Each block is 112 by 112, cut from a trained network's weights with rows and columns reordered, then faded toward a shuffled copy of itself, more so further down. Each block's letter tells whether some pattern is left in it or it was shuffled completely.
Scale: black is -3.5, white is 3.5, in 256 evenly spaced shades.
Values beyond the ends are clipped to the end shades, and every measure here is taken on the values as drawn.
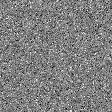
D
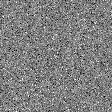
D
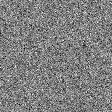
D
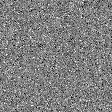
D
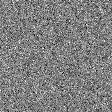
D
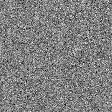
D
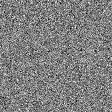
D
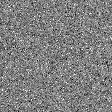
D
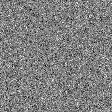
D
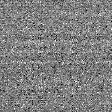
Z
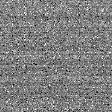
Z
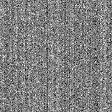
Z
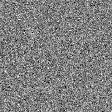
Z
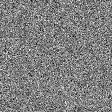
D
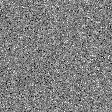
D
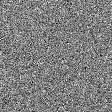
D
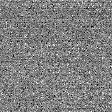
Z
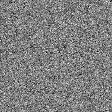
Z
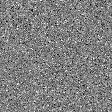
D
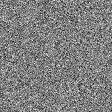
D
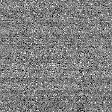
Z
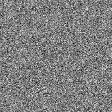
Z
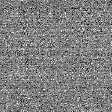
Z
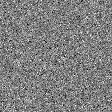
D
